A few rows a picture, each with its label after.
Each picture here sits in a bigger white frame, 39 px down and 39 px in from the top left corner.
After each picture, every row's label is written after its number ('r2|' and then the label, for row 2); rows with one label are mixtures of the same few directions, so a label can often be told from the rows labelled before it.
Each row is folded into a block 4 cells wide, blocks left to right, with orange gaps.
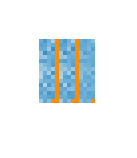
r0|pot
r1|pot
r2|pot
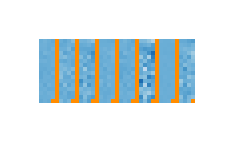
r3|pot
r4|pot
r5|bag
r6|bag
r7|pot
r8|bag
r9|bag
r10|bag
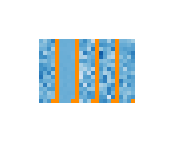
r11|pot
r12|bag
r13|pot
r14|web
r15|bag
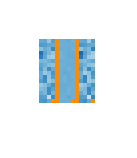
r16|web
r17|web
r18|web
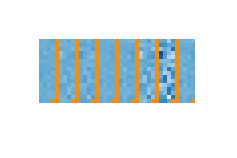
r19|pot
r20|web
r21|web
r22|bag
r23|bag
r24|web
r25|web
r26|bag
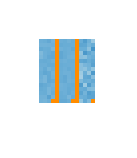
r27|web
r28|web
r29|pot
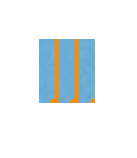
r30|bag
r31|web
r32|web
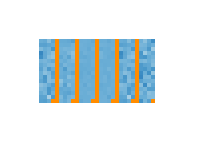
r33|web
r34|bag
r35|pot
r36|web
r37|web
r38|pot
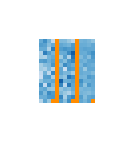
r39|pot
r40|bag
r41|bag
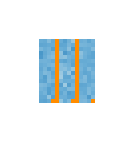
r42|web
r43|pot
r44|web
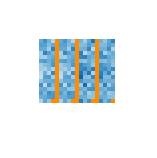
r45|pot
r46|pot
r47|pot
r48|pot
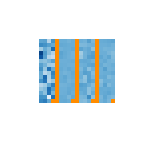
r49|web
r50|web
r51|web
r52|bag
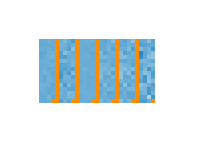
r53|web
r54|pot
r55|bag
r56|pot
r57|pot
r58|web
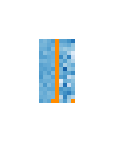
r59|pot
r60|bag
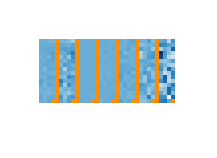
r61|bag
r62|bag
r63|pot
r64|pot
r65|pot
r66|web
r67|web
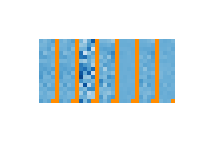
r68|pot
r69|pot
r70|pot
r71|bag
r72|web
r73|bag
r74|pot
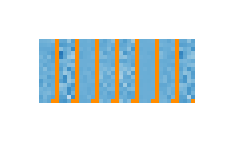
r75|bag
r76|web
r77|web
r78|pot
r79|pot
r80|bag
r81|web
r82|web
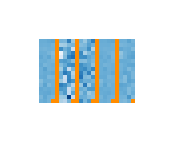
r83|bag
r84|web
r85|pot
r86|bag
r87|web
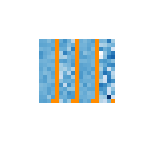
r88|web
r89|pot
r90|pot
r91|web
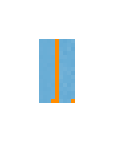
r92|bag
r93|pot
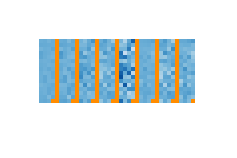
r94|web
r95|web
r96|pot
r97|pot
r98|pot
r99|bag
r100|pot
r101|bag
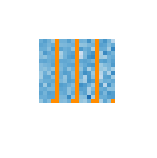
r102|pot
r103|web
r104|web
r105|pot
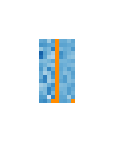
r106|web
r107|web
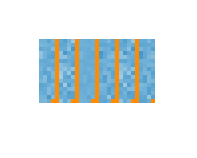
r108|web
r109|pot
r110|web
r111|web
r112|pot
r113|web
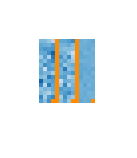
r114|bag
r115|bag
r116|pot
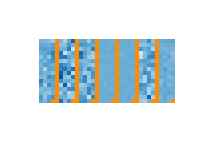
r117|bag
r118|pot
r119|web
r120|pot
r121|web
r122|web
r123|bag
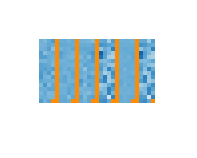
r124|pot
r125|web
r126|bag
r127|web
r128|bag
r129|web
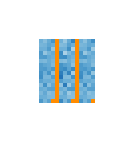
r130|pot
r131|pot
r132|pot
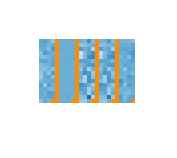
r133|pot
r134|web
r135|web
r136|web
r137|bag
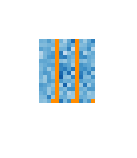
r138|web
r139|pot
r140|pot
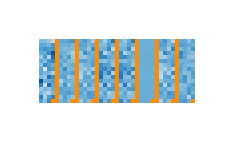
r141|bag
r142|bag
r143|pot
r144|pot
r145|pot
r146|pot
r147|pot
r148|web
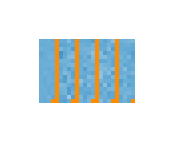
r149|web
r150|web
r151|bag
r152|pot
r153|bag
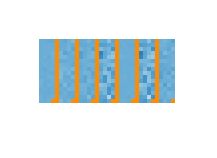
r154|bag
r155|pot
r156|web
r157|web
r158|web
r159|web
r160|pot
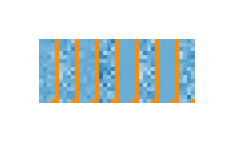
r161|bag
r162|pot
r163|web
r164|pot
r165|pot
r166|pot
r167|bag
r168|web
